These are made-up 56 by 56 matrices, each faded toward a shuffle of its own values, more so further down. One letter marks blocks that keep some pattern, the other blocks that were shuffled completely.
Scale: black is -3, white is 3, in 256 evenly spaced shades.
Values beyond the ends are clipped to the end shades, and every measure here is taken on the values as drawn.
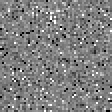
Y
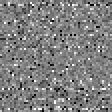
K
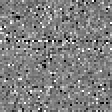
K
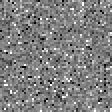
Y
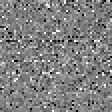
K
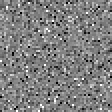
Y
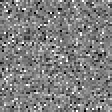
Y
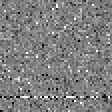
K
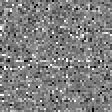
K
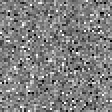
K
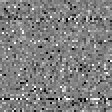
K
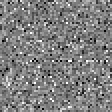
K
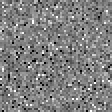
Y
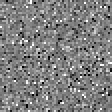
Y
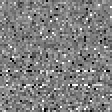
K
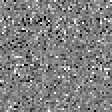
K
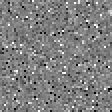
Y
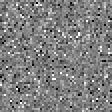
Y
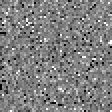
Y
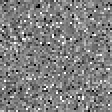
Y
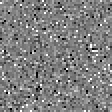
Y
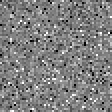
Y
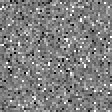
Y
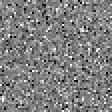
Y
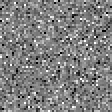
Y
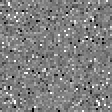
Y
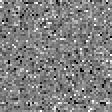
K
